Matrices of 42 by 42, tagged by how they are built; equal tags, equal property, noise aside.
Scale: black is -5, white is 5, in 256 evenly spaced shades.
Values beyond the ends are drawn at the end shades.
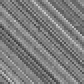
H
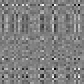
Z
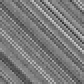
H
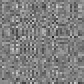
Z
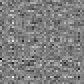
Z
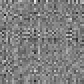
Z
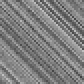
H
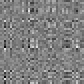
Z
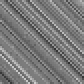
H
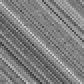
H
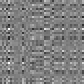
Z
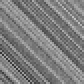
H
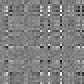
Z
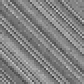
H
